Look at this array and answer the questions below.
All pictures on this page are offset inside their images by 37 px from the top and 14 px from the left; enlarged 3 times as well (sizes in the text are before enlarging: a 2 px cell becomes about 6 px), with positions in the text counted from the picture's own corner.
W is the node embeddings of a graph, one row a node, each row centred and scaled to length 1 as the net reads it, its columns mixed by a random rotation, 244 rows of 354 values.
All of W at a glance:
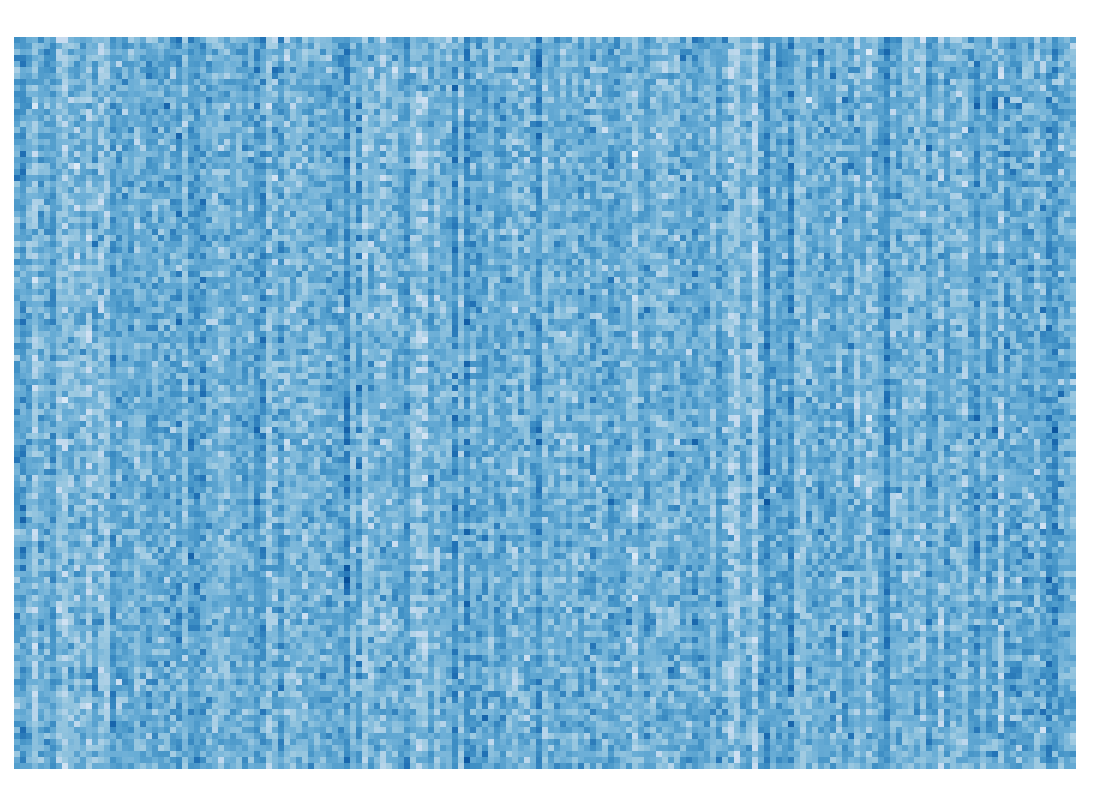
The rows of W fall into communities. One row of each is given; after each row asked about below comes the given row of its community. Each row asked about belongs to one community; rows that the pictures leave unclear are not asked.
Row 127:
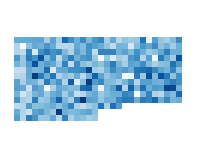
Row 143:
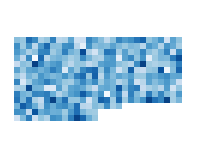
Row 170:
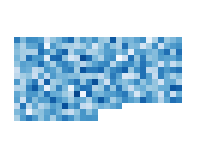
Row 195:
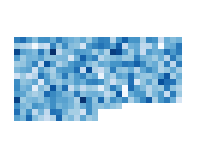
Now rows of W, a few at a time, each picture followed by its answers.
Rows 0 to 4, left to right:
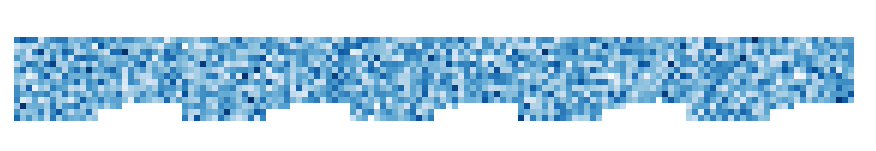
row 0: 195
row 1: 195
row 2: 143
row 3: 195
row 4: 127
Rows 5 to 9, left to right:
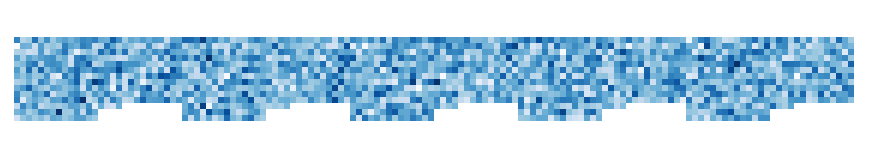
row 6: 195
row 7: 195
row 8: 195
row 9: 127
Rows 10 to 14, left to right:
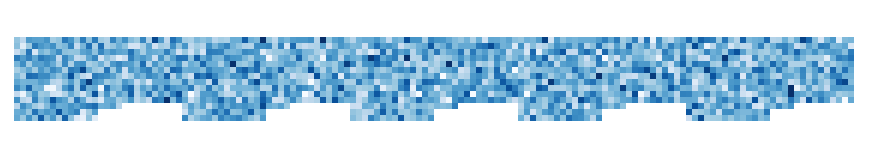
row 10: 127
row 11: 127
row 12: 127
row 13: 127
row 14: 143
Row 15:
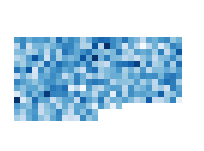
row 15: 195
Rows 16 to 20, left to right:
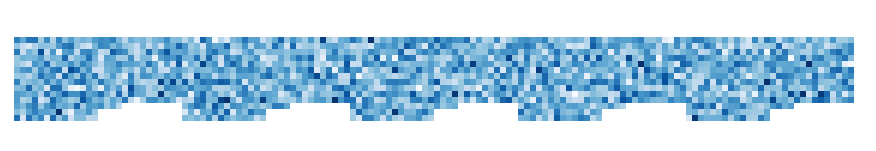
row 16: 195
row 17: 127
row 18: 195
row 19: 143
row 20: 170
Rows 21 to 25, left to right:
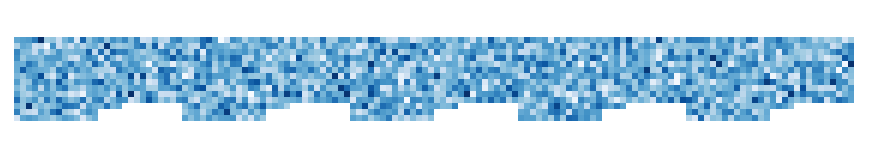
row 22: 127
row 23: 127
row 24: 127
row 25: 195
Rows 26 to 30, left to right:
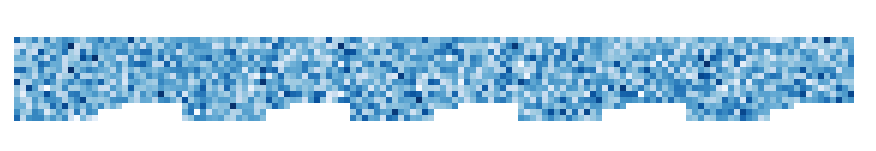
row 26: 195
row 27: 170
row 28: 195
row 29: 127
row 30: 127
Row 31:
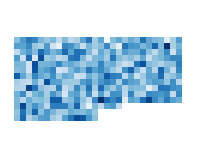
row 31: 143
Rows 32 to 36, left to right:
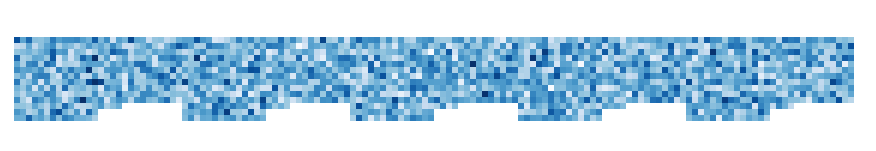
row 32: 195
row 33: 127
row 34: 143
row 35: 127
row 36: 195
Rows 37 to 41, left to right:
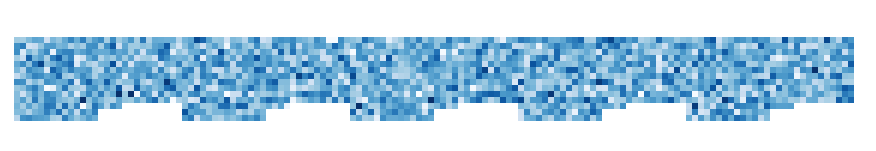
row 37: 127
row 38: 143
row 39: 143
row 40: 195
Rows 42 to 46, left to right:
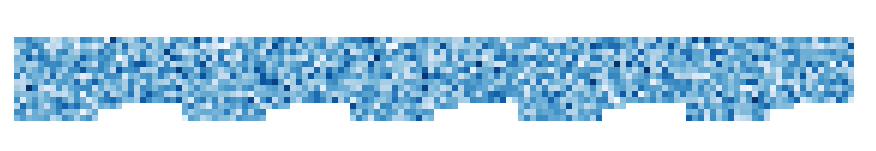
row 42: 170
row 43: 143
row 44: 143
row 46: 195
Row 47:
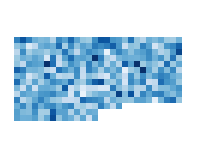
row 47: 195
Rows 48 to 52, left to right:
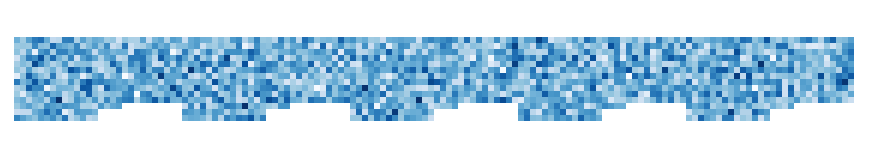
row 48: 127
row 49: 170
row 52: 195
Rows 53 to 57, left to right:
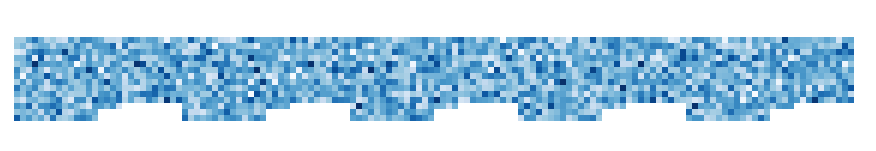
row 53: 143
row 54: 170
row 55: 143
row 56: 143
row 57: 170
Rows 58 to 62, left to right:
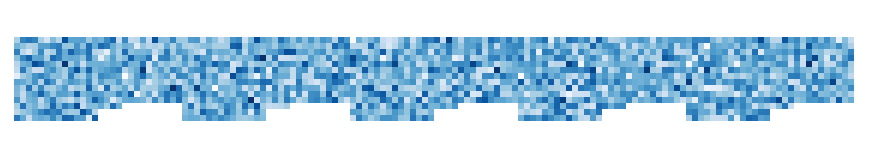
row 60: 170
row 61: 127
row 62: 143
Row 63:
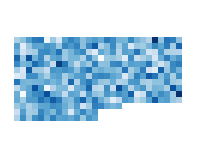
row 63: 127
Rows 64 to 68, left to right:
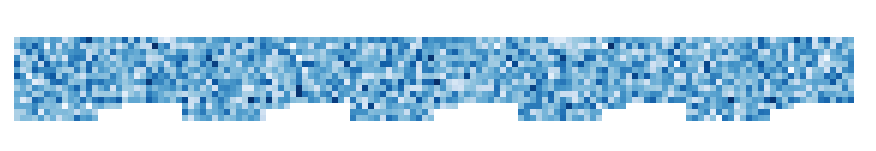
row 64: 143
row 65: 195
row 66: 195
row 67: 170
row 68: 143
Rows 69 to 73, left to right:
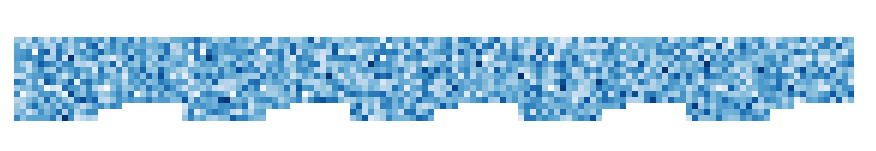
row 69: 127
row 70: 127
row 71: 143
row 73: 143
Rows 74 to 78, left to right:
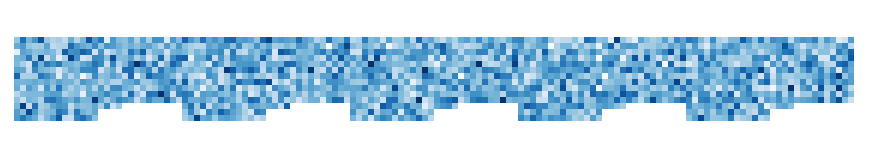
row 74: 143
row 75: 195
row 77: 170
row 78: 195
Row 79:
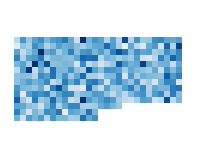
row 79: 195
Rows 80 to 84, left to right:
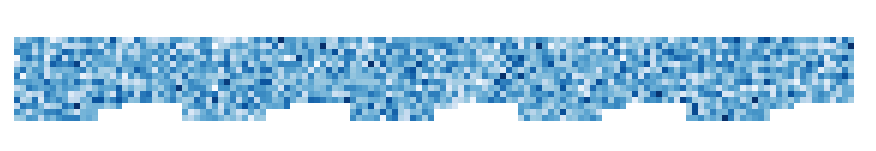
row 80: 170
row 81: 170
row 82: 195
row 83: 170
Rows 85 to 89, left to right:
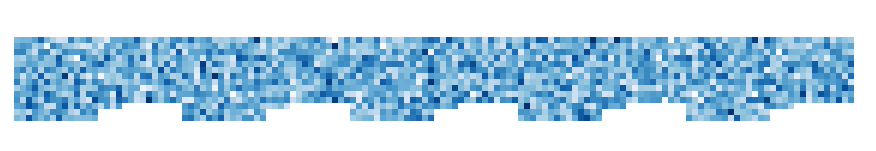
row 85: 170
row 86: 143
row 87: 170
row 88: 143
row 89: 127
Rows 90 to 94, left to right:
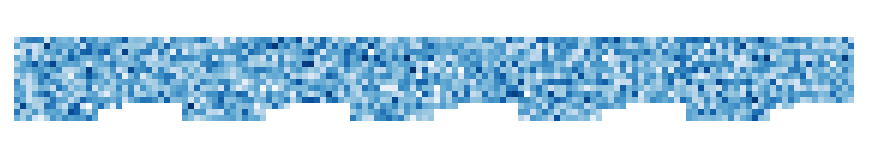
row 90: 143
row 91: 143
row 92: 127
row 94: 195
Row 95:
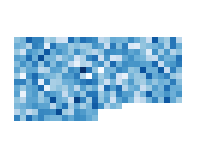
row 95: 127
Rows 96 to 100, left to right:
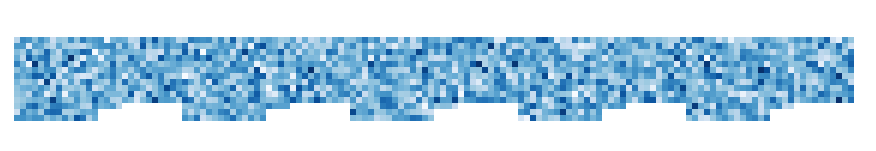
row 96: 127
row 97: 127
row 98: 143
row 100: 143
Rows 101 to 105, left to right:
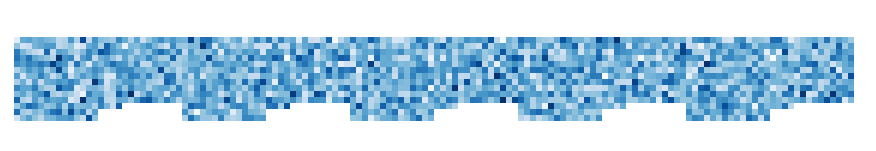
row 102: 170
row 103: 143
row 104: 195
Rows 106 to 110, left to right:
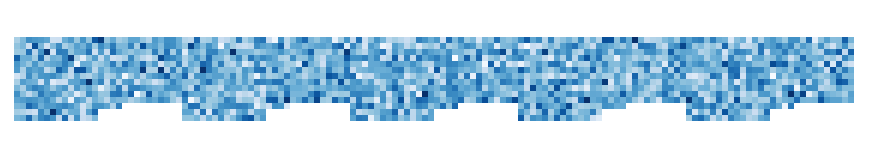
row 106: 127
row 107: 143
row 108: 170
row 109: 195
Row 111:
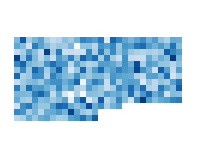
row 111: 170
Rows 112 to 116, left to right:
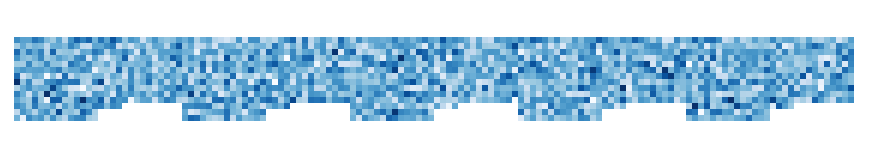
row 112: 195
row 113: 170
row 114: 195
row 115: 143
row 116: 170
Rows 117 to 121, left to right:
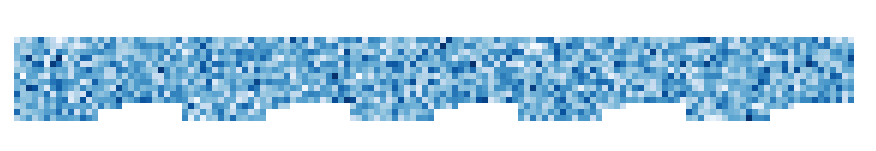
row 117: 170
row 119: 170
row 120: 195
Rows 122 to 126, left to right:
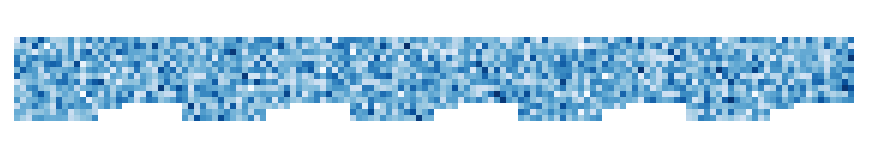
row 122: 170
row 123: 195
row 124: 143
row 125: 170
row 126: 170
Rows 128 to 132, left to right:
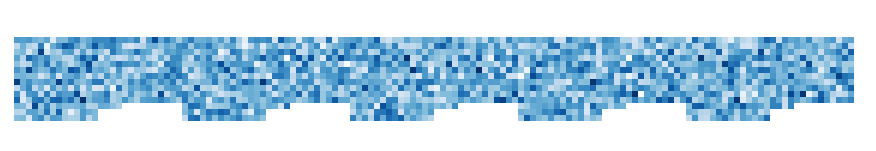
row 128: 195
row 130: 127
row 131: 127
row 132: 170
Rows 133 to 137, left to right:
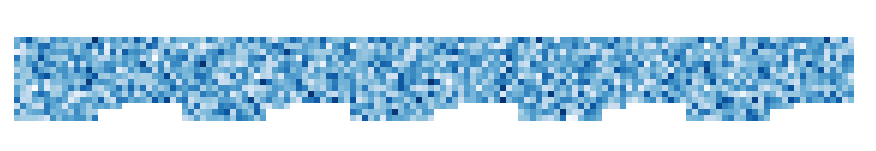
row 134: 195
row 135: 195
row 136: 195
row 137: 143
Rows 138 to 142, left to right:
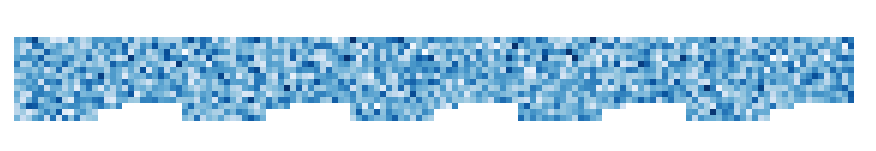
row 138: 127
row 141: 143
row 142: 127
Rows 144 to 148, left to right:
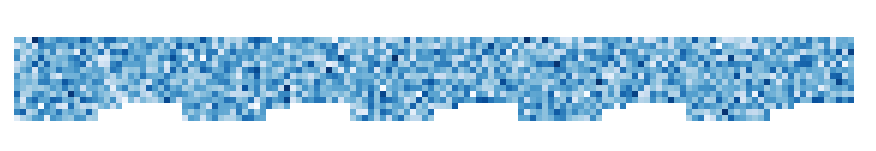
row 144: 195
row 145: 143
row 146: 170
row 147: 170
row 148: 170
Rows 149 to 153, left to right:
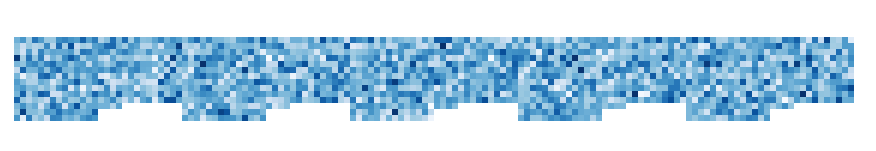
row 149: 195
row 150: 127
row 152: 127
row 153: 127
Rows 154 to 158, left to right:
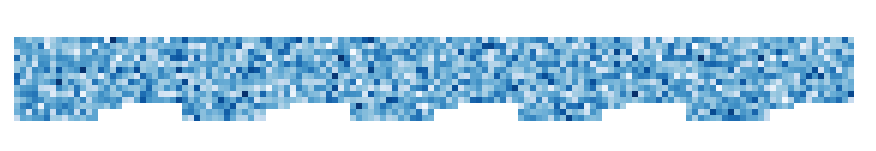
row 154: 170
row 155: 195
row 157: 127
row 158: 127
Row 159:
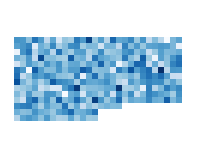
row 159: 143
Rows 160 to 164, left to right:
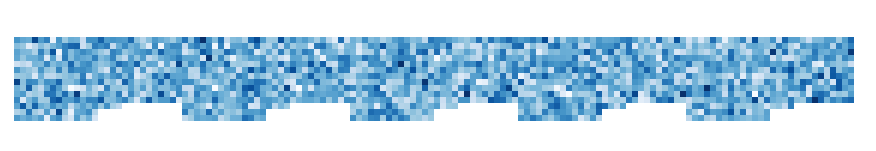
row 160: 195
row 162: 127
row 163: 127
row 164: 170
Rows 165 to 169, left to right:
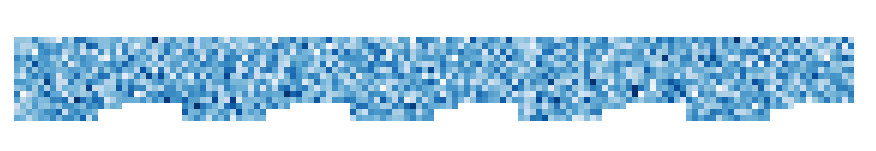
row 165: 127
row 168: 127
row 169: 127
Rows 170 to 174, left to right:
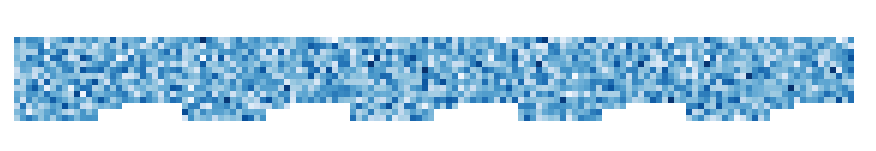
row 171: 143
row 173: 143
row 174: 143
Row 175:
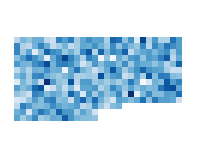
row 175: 127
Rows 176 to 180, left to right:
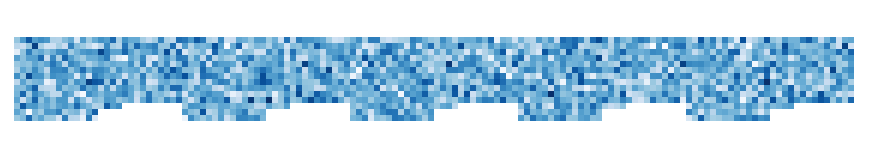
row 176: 170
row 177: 143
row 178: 127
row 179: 195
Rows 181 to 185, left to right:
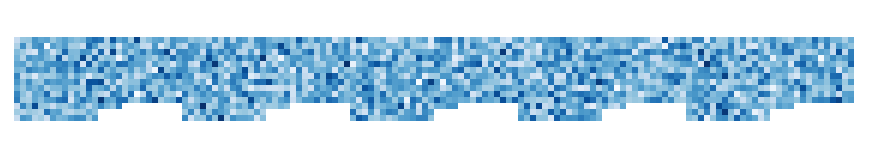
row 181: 170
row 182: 195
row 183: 170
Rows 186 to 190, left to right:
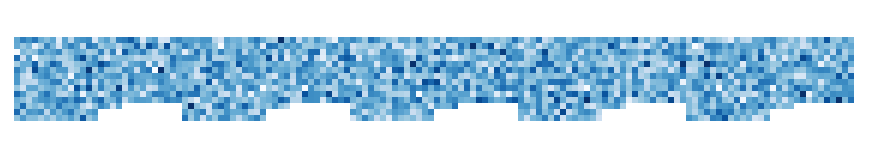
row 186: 143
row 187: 143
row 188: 170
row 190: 127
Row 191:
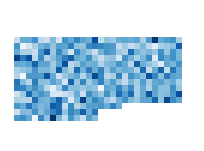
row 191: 127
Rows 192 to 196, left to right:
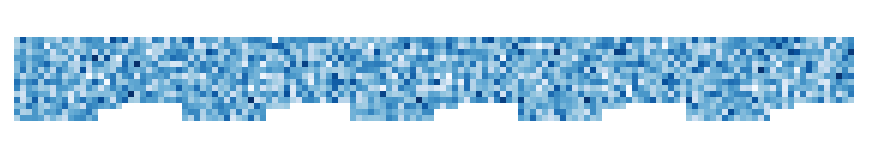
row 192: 170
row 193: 195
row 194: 195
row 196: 195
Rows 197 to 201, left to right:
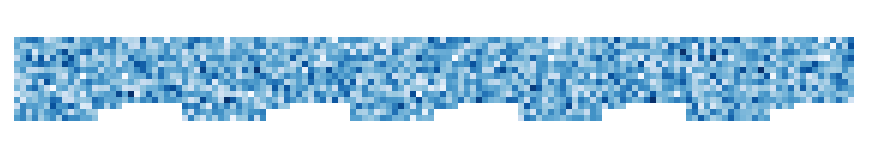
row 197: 127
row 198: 143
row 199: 170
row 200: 170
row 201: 195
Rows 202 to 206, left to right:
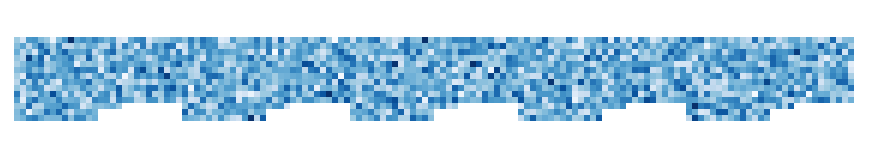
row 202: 127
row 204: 143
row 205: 170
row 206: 170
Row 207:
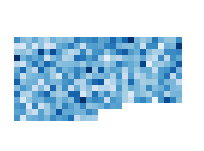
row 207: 195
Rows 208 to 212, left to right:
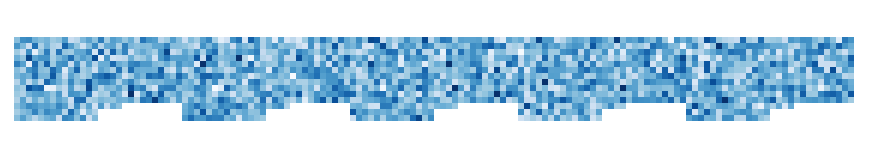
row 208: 127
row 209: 127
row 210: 143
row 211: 143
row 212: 143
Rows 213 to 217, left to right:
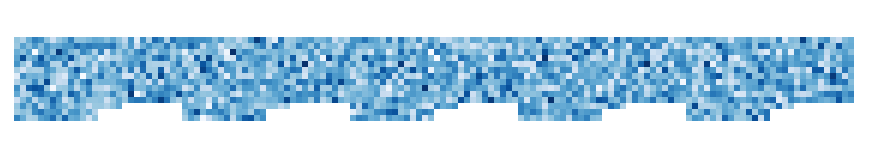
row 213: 127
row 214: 143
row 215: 127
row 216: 143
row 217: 143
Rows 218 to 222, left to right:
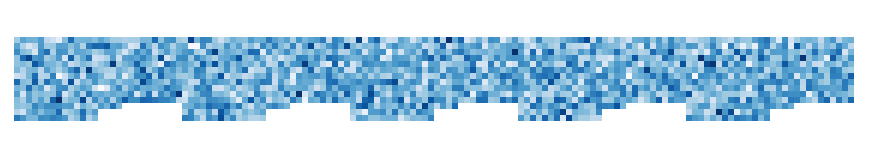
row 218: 127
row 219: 127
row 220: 170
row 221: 127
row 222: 127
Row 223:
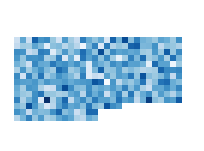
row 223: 170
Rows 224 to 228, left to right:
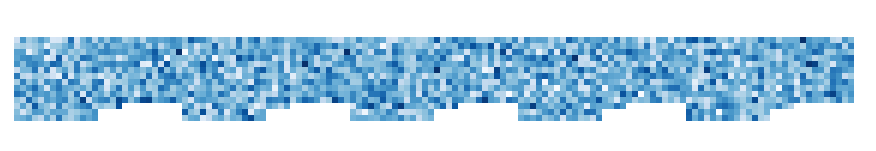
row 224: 170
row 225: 143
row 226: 170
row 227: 127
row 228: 143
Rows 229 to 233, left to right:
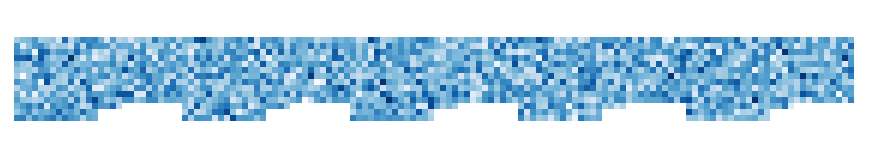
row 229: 127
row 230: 127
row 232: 143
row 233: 195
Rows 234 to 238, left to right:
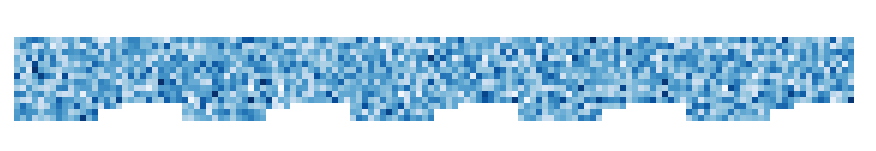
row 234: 143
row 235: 195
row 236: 170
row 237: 143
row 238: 170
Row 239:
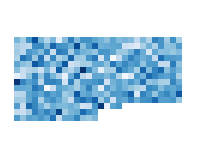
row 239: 127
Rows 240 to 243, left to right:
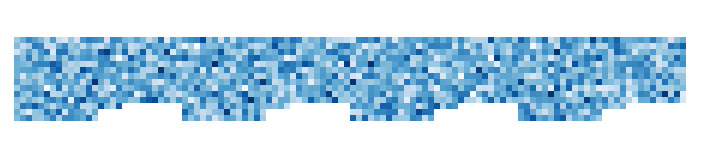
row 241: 195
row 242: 127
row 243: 195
